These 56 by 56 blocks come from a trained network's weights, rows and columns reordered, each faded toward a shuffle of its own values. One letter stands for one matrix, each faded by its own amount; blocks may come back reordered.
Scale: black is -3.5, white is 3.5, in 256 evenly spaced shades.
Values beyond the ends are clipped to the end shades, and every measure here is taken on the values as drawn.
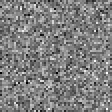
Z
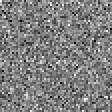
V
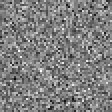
Z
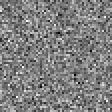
Z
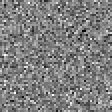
Z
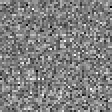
V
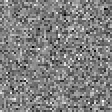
V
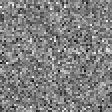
Z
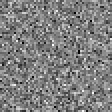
V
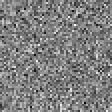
Z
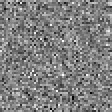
Z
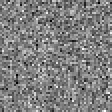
V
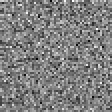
Z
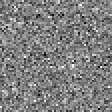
V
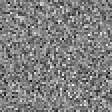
V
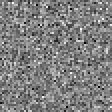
V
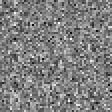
Z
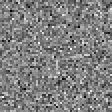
V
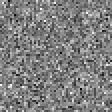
V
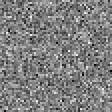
Z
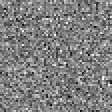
V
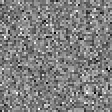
V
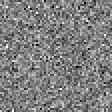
Z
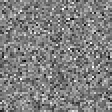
Z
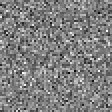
Z
